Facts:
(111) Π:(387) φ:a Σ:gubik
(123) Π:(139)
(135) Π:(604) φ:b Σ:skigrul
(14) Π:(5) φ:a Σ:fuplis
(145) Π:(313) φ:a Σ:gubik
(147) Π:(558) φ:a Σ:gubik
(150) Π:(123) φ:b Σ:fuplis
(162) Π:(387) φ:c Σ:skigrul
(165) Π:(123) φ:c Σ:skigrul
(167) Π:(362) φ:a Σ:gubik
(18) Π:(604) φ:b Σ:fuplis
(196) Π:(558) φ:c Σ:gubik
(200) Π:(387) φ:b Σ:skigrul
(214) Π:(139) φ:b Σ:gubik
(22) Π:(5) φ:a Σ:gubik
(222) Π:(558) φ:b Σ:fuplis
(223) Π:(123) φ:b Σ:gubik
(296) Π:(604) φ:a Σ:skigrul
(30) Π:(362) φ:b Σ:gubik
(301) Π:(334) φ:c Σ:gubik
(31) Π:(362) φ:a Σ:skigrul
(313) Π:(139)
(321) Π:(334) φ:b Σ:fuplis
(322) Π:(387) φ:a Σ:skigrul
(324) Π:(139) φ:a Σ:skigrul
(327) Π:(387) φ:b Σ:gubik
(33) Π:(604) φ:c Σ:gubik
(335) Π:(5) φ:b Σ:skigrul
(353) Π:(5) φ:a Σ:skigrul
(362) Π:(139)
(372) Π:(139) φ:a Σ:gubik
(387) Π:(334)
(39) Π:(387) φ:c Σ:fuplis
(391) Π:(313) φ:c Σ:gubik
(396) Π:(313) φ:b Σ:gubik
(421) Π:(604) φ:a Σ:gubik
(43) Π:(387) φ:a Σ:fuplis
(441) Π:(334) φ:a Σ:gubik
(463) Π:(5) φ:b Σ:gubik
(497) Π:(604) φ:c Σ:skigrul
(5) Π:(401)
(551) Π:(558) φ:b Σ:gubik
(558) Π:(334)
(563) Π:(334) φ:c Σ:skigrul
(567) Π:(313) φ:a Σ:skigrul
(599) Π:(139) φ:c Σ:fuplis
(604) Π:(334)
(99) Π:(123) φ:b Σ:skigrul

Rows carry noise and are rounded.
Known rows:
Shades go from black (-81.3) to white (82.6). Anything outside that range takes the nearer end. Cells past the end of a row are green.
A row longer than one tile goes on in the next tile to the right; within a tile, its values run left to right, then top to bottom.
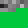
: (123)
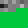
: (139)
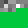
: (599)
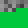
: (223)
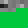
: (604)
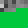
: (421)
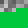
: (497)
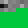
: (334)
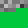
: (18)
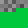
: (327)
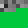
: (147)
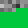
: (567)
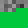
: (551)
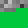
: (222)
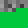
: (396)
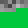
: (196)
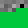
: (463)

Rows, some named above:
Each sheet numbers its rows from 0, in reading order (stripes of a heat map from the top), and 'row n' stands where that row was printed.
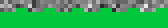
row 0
(353)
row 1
(145)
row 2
(327)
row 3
(99)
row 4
(22)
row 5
(165)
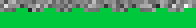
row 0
(150)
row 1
(14)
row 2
(327)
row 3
(222)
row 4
(396)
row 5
(322)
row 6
(39)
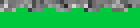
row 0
(563)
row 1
(111)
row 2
(391)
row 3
(145)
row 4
(296)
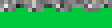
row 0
(99)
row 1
(135)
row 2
(167)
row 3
(321)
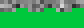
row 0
(324)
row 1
(551)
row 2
(200)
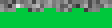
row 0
(33)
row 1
(43)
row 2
(551)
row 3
(111)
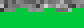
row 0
(441)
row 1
(301)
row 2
(296)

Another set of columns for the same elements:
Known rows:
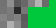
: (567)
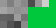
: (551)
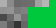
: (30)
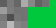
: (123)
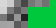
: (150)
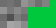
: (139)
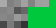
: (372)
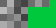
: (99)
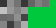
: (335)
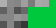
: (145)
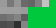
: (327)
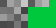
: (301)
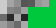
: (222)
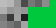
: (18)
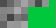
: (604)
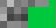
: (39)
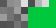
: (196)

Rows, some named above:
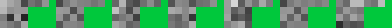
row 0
(18)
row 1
(296)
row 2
(99)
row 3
(135)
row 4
(599)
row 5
(296)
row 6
(421)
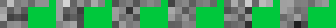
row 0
(39)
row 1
(599)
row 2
(322)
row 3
(353)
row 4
(391)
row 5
(223)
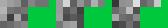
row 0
(14)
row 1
(599)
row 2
(33)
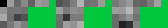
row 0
(162)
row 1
(558)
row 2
(463)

